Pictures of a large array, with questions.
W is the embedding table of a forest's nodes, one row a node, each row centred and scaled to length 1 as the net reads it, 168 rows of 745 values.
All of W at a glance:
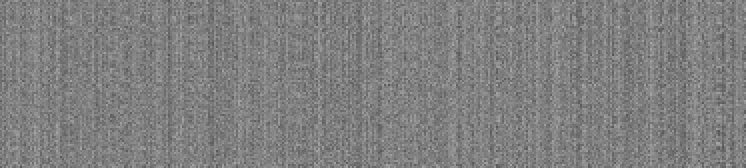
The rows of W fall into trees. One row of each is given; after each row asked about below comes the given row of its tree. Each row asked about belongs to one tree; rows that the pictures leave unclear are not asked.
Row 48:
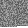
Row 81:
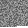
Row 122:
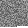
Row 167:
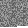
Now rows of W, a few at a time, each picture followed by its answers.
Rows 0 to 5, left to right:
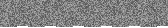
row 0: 167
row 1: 48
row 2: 81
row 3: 81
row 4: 81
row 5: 122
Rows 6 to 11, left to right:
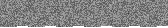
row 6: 167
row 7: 81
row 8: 48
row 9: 81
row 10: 167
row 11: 81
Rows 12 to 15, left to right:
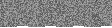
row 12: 48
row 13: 167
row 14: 81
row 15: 167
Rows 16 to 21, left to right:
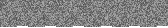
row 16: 81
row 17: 81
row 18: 81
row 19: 81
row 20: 167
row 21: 81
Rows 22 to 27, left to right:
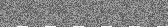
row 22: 81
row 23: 81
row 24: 81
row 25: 48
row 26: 167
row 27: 167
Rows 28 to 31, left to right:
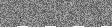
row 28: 122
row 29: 122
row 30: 81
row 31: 122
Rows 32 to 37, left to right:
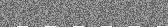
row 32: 167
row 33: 81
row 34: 167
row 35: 48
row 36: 48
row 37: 167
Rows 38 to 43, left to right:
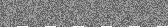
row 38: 48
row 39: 167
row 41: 167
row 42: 81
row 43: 81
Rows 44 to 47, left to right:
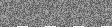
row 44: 167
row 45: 81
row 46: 167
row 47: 122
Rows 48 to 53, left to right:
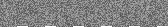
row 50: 167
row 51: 81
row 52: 167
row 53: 167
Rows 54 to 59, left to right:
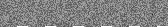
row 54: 81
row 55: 167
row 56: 167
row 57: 167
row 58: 167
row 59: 167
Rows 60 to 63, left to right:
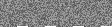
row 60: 167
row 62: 48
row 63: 81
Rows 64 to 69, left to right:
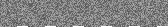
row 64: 122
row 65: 81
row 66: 81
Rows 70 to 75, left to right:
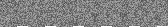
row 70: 122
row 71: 167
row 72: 122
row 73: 167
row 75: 81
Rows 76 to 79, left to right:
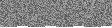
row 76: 122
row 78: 167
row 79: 167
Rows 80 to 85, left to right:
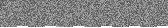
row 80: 81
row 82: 122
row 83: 167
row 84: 48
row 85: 48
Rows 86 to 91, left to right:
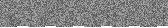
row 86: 167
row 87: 48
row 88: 81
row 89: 167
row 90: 48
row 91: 167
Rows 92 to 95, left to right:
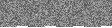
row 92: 81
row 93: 81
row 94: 48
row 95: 81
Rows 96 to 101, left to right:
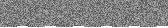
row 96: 122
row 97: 81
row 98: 167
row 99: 122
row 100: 48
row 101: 81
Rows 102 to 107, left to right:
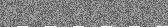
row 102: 48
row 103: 167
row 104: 122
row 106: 122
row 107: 81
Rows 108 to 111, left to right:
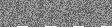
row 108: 48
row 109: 167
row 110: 167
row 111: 81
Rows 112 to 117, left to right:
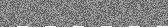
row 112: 167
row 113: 122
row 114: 81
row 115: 48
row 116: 81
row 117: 81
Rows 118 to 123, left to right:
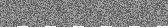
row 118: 122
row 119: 81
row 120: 81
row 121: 81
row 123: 81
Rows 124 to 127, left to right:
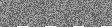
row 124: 167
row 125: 122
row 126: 167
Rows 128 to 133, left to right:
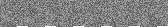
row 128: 167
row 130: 48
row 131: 122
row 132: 48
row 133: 167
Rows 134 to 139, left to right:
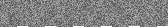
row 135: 48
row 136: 167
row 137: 81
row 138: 81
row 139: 48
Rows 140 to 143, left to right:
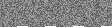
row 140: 48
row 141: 167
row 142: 81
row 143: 167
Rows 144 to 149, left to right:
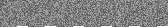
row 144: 81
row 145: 81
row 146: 167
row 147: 48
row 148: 48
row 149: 48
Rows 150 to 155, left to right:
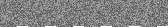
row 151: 167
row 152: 167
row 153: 81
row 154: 81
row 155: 167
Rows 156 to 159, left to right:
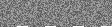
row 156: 81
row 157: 167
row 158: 48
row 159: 81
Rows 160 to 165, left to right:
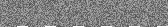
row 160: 122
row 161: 81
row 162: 48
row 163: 48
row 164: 167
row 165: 167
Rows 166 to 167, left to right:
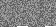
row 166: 167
